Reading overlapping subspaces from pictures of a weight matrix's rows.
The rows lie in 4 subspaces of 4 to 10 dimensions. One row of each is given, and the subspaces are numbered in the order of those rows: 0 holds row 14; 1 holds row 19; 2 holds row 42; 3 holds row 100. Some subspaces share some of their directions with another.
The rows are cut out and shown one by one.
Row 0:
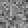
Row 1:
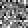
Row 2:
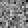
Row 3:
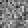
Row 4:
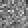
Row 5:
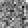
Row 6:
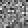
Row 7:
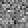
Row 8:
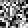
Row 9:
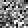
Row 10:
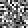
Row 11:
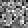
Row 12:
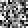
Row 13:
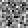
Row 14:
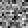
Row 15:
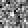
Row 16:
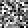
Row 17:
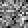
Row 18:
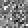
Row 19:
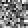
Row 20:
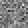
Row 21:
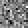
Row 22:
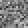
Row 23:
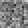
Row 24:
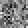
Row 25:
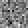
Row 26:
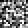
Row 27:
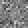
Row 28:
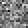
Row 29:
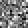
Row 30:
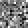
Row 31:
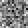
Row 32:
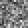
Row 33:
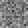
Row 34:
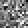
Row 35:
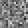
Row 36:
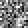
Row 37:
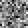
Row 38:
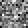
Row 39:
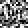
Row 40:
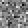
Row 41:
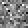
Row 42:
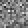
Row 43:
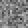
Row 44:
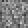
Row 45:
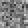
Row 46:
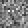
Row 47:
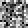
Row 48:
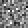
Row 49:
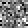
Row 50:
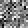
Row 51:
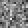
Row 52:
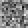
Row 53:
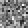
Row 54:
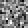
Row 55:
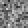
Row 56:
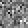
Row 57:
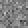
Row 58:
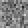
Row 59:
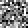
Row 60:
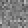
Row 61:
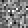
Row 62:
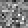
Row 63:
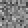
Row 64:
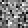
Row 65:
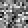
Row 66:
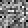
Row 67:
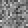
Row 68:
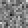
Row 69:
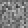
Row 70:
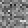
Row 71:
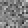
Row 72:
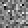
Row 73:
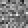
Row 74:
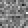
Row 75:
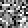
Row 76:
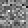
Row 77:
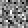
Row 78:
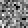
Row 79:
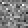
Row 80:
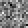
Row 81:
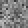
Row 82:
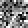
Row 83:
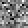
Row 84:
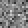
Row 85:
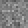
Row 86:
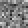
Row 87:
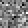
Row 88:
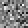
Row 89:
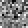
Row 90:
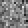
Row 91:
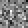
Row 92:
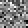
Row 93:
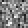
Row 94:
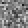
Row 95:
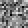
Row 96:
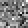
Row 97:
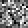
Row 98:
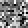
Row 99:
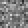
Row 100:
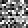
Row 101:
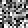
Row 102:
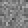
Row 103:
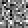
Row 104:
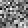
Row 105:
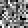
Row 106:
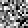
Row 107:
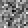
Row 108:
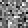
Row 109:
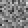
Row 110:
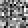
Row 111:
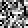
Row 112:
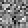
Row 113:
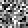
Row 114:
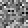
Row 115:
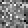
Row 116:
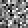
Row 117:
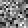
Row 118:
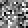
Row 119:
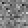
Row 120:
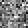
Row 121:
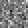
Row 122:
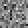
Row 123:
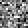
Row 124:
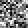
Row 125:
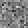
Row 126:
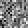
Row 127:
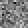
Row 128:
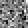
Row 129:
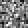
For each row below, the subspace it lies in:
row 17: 1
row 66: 2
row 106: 2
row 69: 1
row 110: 1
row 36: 1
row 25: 0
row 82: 1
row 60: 1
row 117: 2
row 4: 3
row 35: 0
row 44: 3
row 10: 1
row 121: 3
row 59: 1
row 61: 1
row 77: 3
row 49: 1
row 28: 0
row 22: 2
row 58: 3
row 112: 2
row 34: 2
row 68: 1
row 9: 2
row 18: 2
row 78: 1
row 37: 3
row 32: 1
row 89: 0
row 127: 1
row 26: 1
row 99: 3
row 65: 1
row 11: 1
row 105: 1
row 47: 1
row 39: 1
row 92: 1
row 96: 2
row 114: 2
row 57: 1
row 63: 3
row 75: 2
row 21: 3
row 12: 1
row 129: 3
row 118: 1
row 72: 2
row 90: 0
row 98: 0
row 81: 1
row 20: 2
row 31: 3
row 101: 1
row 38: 0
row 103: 0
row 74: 3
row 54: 3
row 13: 0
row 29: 0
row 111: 1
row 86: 0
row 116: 1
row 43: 1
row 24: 1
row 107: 1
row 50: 1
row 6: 2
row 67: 1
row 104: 2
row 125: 1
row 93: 3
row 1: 1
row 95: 1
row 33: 3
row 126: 1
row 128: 3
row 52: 3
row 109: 3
